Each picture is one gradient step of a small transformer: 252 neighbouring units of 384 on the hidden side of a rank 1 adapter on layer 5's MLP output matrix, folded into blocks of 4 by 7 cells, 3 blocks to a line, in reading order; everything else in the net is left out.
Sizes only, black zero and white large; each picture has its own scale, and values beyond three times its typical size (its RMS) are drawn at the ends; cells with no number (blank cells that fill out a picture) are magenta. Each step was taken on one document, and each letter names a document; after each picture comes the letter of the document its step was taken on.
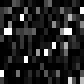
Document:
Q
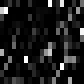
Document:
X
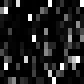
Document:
X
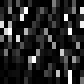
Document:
Q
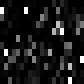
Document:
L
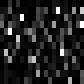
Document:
Q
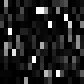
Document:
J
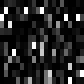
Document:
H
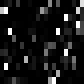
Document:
X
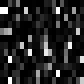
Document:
L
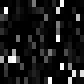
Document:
H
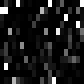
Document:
X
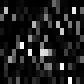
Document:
L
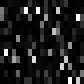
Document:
H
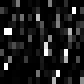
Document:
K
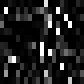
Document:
H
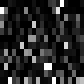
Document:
L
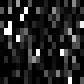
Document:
Q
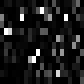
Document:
J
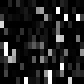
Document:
H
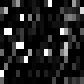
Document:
K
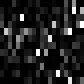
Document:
Q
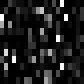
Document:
H
